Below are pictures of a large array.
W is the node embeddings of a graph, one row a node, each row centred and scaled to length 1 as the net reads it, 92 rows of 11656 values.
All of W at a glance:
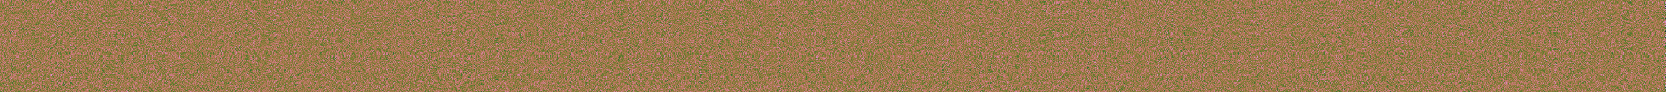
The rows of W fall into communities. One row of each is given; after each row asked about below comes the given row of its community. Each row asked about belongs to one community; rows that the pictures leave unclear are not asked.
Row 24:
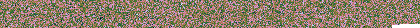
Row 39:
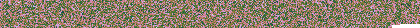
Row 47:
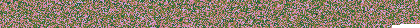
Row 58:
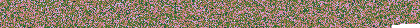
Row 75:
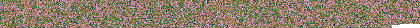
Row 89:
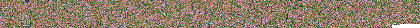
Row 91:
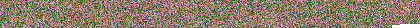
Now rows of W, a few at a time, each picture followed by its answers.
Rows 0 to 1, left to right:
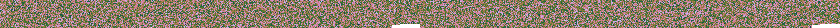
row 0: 39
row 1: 58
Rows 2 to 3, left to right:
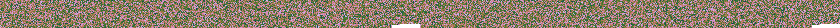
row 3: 47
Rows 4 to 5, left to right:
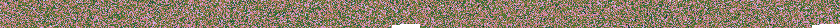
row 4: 47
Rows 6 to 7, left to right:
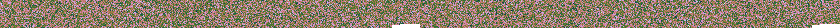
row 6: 75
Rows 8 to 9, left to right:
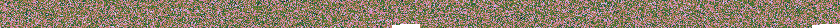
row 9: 24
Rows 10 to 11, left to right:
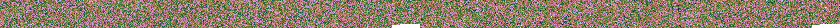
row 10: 39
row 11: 91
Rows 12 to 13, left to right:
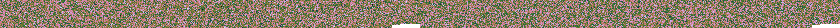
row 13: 47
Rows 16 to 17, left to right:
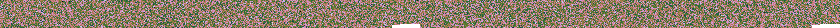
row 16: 75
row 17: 39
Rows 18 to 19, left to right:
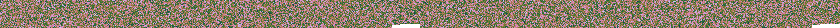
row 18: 39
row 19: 58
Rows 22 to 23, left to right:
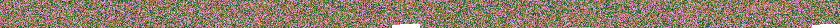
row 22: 24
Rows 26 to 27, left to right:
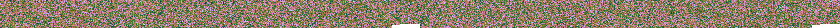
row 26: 39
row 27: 91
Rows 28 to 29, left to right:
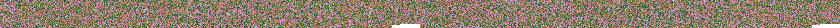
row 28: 47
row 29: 39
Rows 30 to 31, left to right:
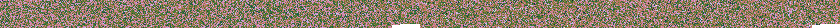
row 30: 39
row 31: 47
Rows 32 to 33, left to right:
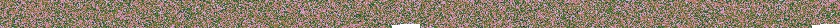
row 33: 91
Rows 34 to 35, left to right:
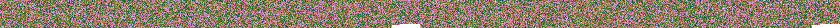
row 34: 58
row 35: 58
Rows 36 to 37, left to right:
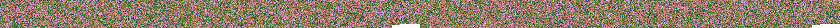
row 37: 91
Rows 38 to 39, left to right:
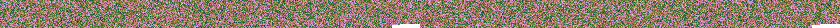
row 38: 24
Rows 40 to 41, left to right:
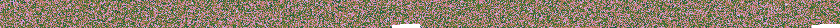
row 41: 58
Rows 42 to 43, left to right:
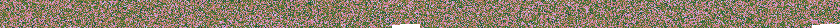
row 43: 58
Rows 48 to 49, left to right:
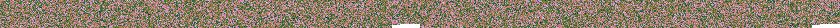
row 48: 58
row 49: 91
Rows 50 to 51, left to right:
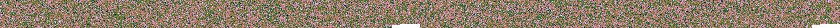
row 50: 24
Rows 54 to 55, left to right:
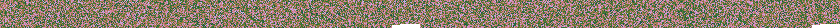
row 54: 47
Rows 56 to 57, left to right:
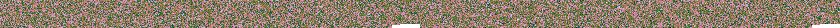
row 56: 39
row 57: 39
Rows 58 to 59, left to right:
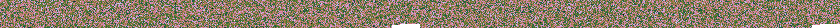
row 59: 39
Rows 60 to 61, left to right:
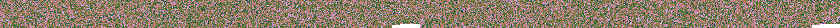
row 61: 39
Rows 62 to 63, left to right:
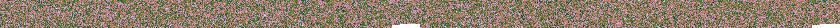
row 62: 58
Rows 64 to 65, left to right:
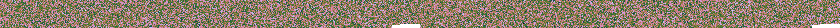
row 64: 47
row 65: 75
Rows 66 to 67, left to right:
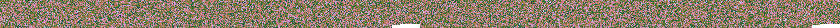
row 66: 89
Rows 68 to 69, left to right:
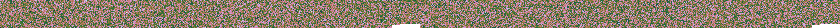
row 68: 39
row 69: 47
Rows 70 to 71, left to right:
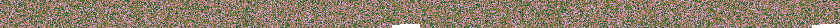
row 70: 47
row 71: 58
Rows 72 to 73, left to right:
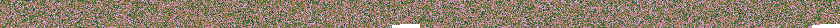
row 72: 89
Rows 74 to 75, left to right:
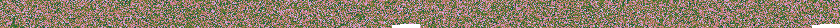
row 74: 75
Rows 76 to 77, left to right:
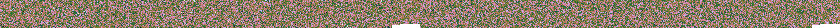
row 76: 24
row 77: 24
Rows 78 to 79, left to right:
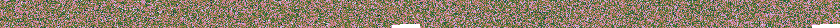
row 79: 24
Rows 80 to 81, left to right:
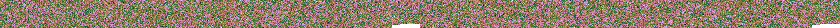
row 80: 58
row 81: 47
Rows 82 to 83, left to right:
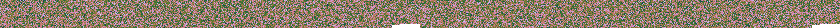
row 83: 89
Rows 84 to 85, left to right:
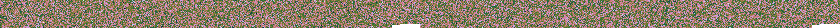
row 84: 91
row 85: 47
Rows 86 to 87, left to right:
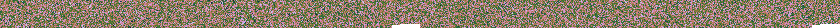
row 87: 47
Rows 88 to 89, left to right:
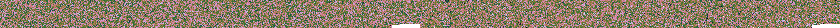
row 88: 58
